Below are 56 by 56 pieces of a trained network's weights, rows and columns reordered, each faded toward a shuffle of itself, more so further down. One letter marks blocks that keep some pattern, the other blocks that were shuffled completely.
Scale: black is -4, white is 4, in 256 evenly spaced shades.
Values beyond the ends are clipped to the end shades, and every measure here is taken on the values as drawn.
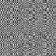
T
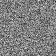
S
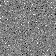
S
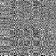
T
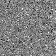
S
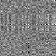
T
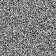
S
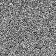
S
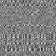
T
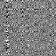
T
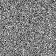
S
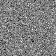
S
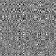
T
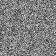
S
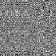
T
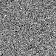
S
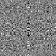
T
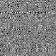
T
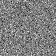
S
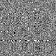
T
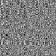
T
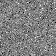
S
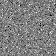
S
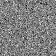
S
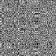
T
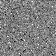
S
